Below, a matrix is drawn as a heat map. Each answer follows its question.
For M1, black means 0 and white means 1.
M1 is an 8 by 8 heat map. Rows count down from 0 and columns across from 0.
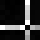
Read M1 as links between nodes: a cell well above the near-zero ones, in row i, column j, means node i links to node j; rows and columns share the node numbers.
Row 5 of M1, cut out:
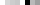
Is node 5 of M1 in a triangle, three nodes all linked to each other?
no
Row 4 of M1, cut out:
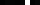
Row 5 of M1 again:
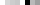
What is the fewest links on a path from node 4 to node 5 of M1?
1
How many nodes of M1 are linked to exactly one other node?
7
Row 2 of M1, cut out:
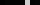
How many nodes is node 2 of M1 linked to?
1
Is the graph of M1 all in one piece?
yes
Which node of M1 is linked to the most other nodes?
node 5
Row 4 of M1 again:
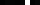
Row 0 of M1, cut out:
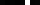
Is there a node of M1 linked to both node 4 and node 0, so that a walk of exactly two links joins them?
yes
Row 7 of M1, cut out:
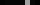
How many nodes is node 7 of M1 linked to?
1
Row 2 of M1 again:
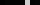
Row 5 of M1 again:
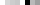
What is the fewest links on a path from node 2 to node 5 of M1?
1
